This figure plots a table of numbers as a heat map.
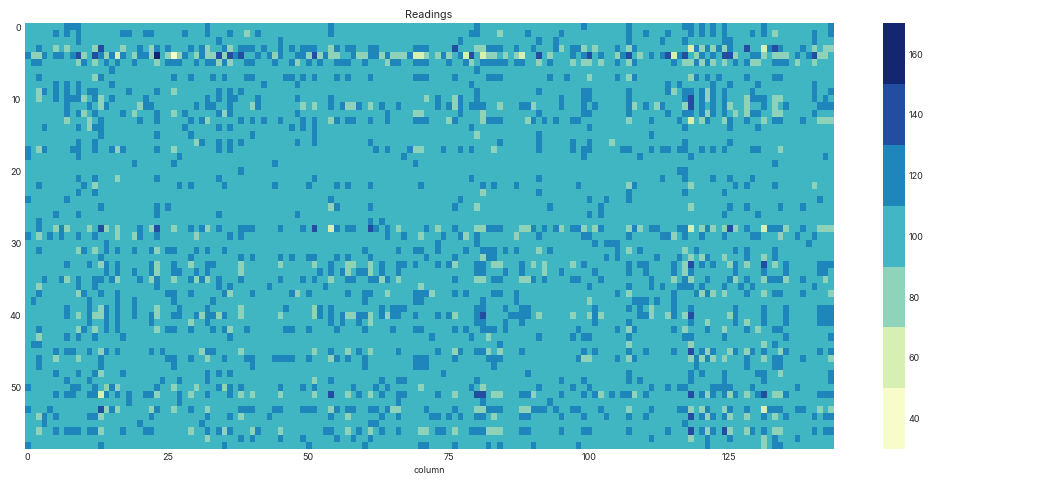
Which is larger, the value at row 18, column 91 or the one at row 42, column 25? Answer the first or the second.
the second
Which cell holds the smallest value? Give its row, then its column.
4, 26
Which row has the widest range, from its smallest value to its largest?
4
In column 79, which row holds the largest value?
4
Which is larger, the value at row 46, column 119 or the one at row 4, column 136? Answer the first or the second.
the first
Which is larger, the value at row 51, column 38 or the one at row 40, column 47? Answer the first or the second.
the second
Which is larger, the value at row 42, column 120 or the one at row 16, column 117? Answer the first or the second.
the second
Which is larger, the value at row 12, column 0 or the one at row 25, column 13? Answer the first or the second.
the second
